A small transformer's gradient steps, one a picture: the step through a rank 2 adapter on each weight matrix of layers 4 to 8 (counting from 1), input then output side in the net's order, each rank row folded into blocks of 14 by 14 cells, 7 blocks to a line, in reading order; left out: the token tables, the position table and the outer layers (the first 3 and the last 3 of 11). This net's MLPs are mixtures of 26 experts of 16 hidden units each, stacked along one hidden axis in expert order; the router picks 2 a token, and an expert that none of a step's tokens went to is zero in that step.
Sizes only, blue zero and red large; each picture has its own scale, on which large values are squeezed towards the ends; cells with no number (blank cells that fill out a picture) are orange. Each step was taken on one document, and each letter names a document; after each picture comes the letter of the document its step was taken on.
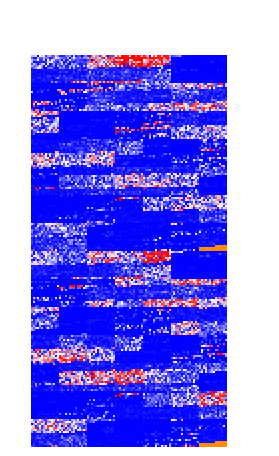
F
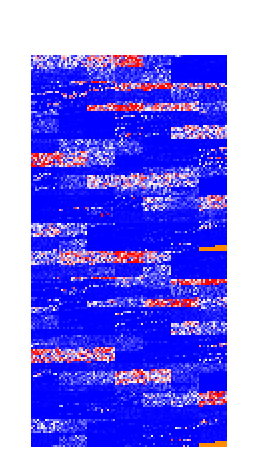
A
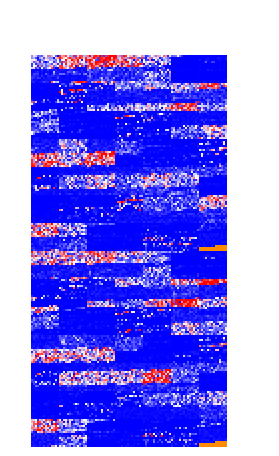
A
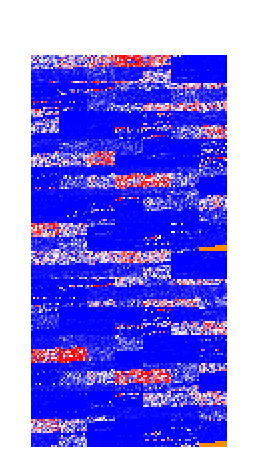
F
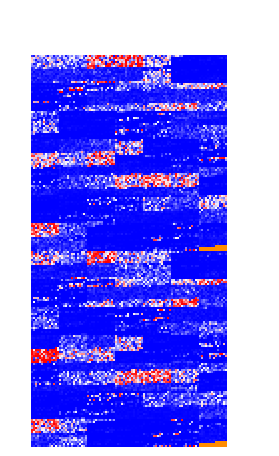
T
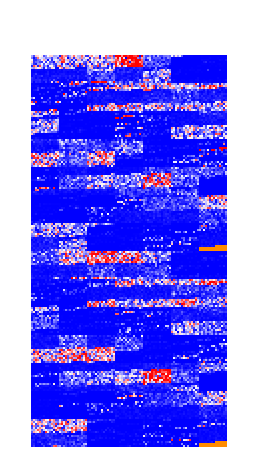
A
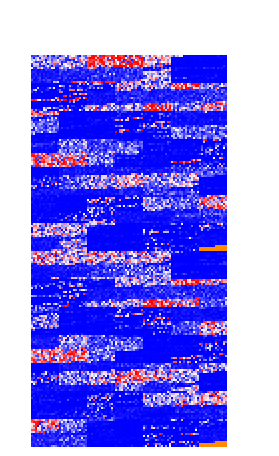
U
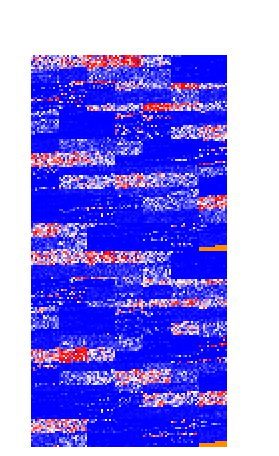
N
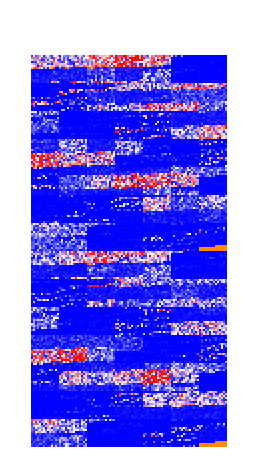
F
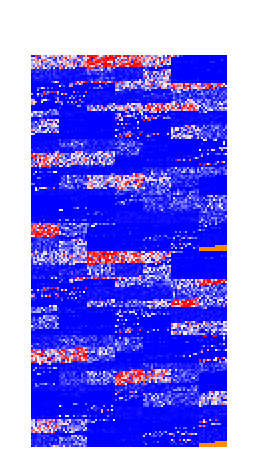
A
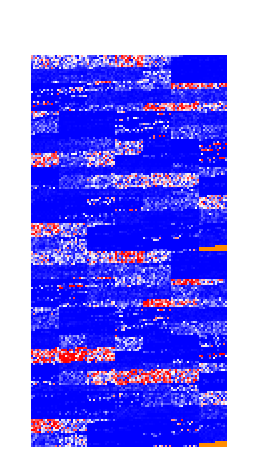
T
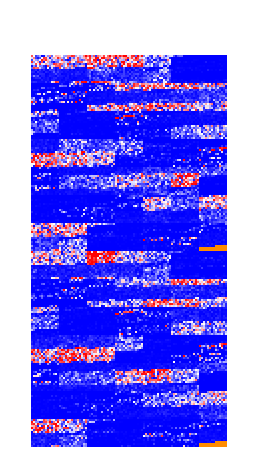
A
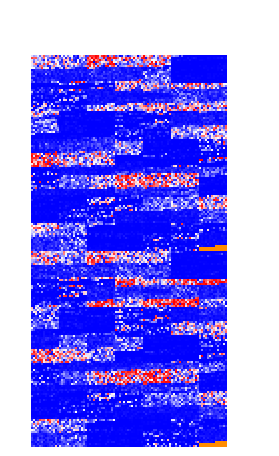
T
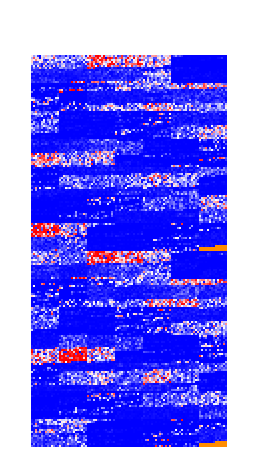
T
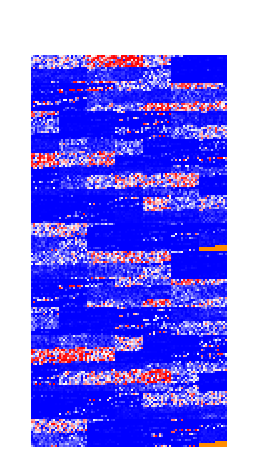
F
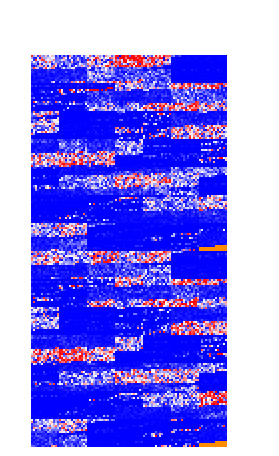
F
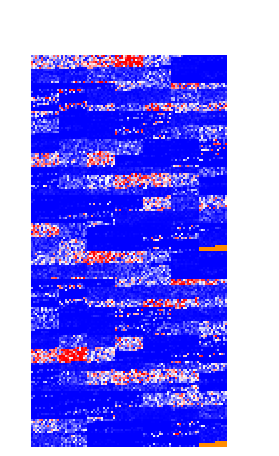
T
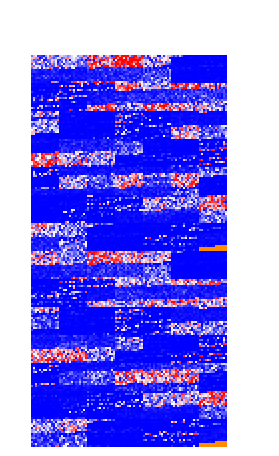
N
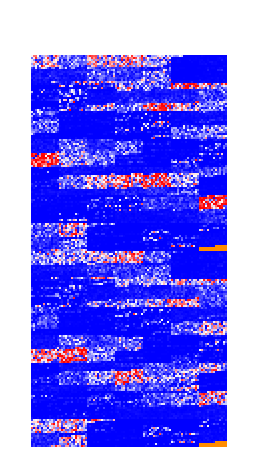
U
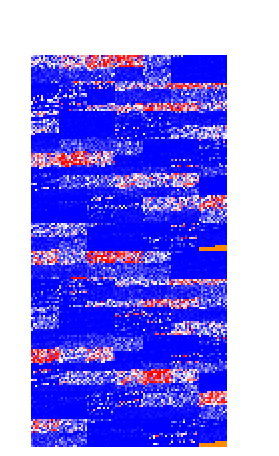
N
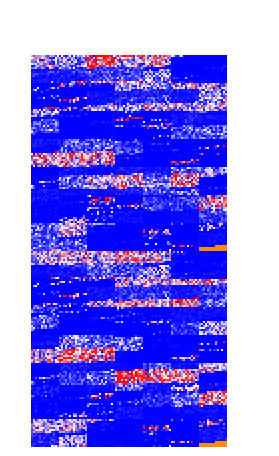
U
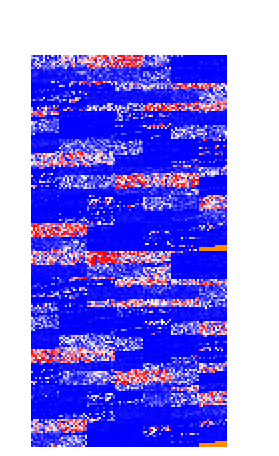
U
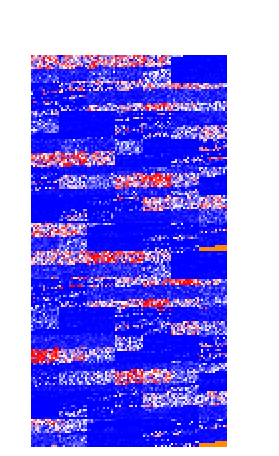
T
